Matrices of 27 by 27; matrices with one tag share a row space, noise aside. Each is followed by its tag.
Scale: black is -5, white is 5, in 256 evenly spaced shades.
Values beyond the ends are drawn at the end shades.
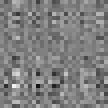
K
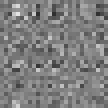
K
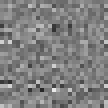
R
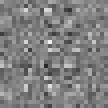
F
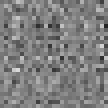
K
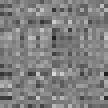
R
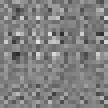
K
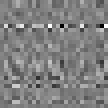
K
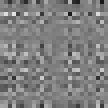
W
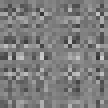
W
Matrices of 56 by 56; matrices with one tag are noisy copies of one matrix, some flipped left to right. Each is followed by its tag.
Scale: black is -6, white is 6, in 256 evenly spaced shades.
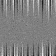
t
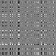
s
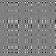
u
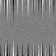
t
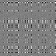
u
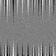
t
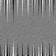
t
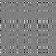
u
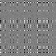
u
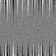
t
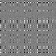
u
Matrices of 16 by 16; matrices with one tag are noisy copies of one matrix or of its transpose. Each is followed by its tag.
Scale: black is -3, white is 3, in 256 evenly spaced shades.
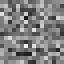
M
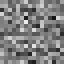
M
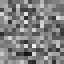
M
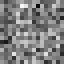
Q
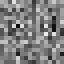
M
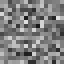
M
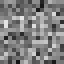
Q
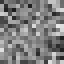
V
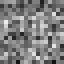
Q
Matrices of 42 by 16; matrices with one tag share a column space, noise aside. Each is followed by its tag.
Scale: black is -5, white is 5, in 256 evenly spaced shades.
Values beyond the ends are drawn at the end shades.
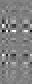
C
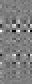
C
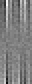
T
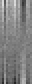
T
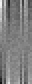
T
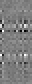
C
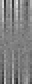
T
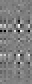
C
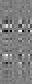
C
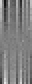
T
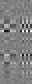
C
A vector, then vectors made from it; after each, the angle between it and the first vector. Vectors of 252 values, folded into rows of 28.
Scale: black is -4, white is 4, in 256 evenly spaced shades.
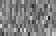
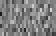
nearly opposite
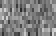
partly aligned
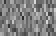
partly opposed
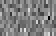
partly aligned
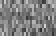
partly opposed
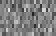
orthogonal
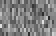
nearly parallel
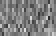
nearly parallel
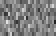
orthogonal
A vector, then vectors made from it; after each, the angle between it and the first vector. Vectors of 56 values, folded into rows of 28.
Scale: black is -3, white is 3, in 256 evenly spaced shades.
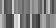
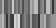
nearly parallel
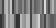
nearly opposite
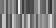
orthogonal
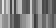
orthogonal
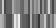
nearly parallel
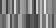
orthogonal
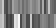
nearly parallel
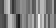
partly opposed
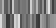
nearly parallel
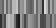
partly opposed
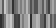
nearly opposite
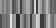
partly opposed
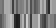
nearly opposite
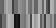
nearly opposite
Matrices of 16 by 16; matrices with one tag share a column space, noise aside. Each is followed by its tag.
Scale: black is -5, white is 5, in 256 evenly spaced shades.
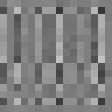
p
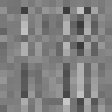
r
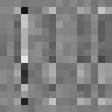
p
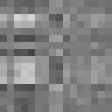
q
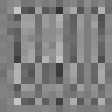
p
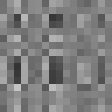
q
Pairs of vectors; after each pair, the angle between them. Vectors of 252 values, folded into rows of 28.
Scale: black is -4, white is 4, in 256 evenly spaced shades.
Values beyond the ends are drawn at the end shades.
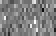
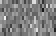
nearly parallel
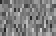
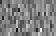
partly aligned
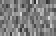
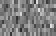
nearly parallel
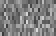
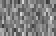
orthogonal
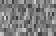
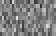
partly opposed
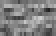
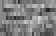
nearly parallel
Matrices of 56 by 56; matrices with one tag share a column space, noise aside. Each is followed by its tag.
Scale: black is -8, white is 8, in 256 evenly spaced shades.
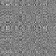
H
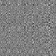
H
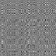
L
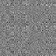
H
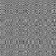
L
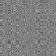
L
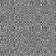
H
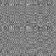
H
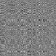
L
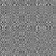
H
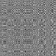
L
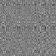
H
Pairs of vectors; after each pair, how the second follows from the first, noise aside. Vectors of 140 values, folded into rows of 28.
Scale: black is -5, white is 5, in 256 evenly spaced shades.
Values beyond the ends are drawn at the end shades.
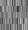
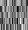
scaled up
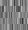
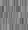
shrunk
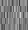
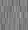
shrunk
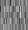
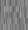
shrunk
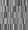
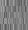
shrunk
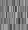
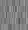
shrunk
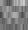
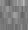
shrunk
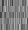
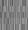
shrunk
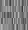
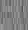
shrunk
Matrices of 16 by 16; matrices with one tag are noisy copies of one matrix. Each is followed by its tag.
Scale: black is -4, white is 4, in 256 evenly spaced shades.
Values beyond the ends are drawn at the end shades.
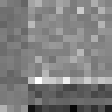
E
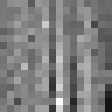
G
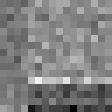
E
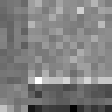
E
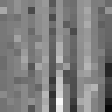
G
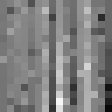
G
